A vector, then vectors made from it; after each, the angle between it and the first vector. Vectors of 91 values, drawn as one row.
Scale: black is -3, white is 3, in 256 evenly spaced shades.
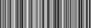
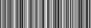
nearly parallel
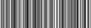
nearly opposite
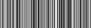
orthogonal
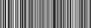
partly aligned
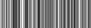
partly opposed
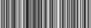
nearly opposite
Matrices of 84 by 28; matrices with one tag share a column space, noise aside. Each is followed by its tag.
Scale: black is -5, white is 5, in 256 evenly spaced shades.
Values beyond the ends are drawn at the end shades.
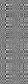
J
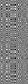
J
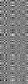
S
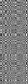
S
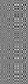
J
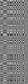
S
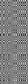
S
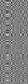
S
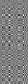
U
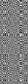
S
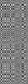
J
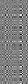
U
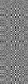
U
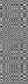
J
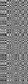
S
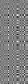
U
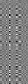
U
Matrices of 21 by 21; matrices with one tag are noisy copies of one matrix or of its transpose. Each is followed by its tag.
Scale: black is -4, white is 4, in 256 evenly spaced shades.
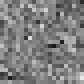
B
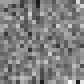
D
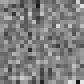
D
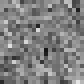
B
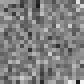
D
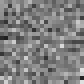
D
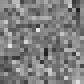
B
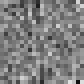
D
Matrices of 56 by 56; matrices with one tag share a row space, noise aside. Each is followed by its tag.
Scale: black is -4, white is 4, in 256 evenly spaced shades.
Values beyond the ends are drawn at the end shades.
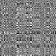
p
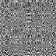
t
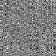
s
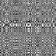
t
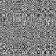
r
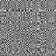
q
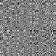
s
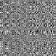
s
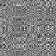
r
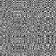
r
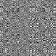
s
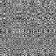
r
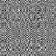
q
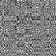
p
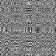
t
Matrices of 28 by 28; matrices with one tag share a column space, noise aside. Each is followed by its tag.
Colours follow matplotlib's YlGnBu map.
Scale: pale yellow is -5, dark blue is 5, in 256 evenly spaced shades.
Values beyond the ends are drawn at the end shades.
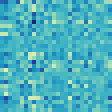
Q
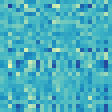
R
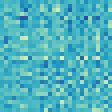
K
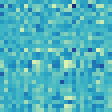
R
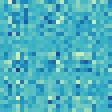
Q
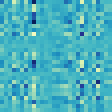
Q
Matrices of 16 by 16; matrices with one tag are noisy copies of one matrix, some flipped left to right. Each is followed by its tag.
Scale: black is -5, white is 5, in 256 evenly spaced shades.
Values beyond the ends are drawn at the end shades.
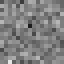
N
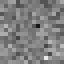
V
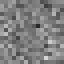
V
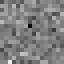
N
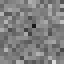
N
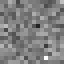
V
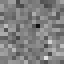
V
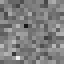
V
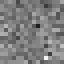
V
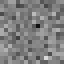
V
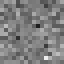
V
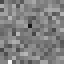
N
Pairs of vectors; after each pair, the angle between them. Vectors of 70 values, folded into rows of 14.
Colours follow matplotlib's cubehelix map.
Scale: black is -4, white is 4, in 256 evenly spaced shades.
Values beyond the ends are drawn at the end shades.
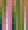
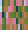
orthogonal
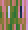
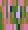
partly aligned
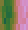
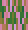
orthogonal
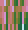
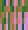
nearly opposite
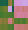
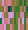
partly opposed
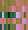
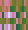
nearly opposite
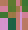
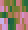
nearly parallel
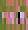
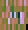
partly aligned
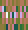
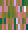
orthogonal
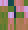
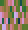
partly opposed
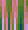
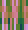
nearly parallel
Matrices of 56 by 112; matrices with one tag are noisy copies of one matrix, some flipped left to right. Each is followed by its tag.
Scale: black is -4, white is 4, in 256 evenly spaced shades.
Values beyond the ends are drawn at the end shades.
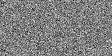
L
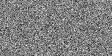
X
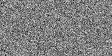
L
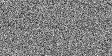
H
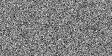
X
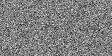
X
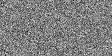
L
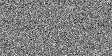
H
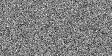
X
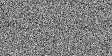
H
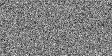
H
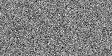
X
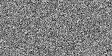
L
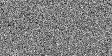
H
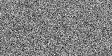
X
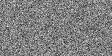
X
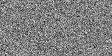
L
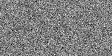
X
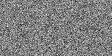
X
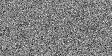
X
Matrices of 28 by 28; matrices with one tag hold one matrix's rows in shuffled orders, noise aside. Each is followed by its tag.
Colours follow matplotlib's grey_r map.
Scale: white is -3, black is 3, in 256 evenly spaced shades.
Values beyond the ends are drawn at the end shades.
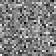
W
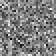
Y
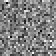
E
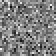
Y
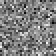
W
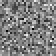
E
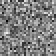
E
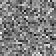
W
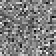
W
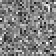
W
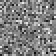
W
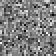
W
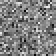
W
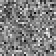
W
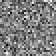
E
